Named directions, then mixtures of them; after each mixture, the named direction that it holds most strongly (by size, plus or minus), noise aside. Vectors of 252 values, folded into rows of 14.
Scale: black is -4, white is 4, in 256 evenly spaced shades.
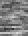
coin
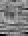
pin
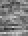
coin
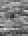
coin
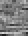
pin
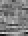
pin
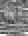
pin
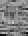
pin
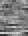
coin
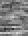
coin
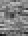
pin
